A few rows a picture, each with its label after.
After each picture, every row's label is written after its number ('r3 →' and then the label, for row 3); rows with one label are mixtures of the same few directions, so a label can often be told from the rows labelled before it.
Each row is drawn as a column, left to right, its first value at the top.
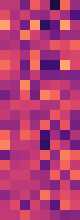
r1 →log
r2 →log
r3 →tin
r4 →log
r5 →log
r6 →log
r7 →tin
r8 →log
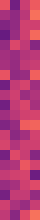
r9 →tin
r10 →log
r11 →tin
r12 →log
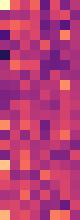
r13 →tin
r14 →log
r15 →tin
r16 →log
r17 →log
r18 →tin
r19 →tin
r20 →log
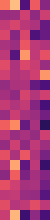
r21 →log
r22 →tin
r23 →tin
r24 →tin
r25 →tin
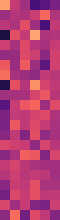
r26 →tin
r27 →tin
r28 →tin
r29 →tin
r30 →log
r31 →tin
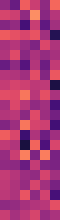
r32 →tin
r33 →tin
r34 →log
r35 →log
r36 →log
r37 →tin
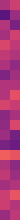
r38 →log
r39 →log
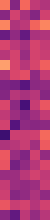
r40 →tin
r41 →tin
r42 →tin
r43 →log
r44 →log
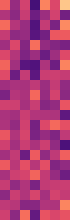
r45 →log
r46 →log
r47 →tin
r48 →log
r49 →tin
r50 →log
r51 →log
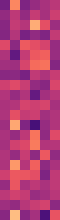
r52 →log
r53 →tin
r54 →log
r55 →log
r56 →tin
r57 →tin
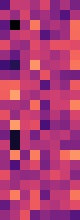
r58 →log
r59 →log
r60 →log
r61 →tin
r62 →tin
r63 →log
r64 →log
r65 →tin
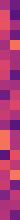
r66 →log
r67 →log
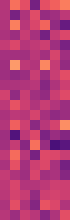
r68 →log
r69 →tin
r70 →log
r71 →log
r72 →tin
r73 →log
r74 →log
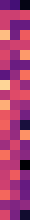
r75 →tin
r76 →log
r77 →tin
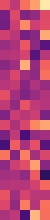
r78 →log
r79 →log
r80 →tin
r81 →tin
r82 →log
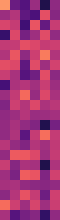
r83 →tin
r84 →tin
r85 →log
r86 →log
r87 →tin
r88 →log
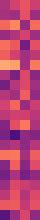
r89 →tin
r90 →tin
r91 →log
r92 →tin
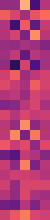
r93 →log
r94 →tin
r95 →tin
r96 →tin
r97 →log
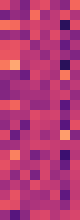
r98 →log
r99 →tin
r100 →log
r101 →log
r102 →tin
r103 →tin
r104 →tin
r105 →tin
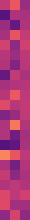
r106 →log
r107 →log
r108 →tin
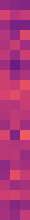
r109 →tin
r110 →log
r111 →tin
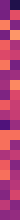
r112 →log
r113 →tin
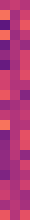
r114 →log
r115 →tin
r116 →log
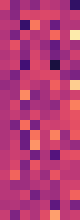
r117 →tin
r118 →log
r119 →log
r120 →log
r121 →log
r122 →tin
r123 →tin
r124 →tin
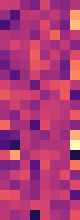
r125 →log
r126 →log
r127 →log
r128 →tin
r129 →tin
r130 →tin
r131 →log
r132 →log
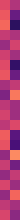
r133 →log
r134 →log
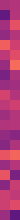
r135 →log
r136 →tin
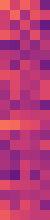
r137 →log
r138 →log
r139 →tin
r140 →log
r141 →log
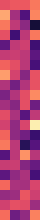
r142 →log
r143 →tin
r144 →log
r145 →log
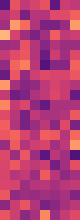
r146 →tin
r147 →log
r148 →log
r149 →tin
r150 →tin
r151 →tin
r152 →log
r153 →log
